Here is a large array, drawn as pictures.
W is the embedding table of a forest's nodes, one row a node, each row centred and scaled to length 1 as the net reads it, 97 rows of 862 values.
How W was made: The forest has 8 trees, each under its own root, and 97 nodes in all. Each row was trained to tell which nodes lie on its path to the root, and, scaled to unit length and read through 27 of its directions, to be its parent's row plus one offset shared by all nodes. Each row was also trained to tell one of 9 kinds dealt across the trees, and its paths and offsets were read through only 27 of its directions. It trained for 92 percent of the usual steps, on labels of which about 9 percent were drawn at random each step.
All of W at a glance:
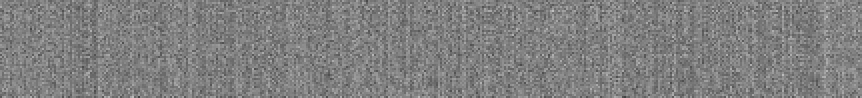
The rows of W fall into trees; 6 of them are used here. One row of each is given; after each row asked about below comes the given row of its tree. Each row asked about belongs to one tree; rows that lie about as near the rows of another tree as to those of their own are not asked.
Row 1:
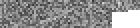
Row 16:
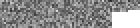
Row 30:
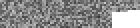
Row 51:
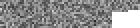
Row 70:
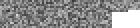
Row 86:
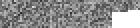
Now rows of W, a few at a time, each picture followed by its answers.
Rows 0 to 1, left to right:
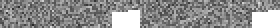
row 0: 30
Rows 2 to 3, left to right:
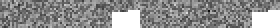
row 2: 86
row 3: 70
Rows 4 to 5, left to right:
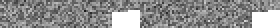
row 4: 30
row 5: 86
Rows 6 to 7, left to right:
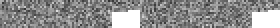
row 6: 16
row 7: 1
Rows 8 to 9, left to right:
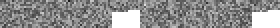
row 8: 16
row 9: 86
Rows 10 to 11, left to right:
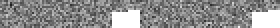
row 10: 70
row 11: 70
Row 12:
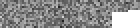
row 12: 30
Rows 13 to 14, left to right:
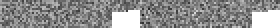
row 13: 1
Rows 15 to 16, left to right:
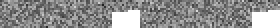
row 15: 86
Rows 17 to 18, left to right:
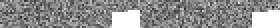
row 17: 1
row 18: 86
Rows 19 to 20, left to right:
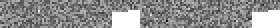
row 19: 51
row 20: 1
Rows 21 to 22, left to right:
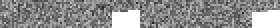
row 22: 30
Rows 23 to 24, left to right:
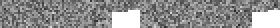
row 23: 70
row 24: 1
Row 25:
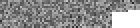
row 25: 70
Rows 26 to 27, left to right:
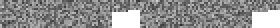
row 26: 16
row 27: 51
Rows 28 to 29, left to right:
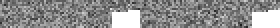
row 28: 70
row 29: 16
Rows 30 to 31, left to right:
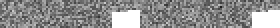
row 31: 70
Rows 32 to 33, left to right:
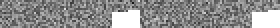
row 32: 70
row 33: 30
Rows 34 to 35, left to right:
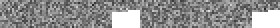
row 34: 51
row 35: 1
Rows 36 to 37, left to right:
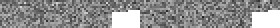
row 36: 70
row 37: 70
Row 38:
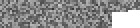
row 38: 16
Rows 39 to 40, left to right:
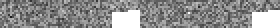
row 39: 30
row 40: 30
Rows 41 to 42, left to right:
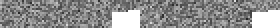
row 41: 1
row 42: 51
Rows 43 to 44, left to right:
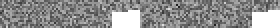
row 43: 30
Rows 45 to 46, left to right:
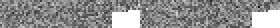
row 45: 86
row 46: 70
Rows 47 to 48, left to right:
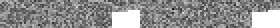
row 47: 86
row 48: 70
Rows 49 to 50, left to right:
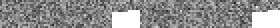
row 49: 30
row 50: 86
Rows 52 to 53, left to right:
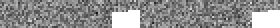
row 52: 86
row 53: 30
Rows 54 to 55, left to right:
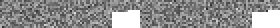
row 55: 70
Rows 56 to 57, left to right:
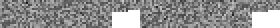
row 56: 16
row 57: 16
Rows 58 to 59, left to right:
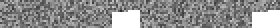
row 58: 1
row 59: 30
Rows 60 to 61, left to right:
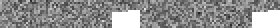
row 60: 51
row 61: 1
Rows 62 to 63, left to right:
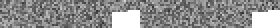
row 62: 30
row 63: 1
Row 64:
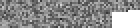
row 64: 30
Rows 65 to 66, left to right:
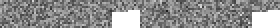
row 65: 1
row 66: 86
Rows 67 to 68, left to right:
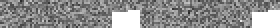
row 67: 51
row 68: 70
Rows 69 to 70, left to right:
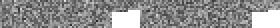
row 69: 70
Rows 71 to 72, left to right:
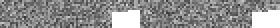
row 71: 30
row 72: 86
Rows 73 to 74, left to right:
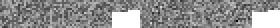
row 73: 86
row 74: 1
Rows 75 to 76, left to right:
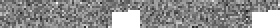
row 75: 86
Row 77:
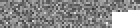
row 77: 70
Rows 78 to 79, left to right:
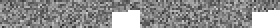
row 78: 51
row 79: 1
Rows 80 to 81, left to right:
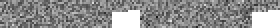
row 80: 51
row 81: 86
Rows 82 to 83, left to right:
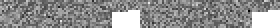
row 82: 51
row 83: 70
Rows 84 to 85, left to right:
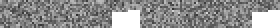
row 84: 86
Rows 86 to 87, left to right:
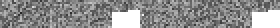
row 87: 70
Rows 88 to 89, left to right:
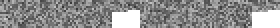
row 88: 51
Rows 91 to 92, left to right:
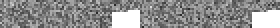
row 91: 86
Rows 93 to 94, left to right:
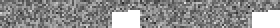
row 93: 86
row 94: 30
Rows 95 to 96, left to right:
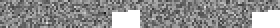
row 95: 51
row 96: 86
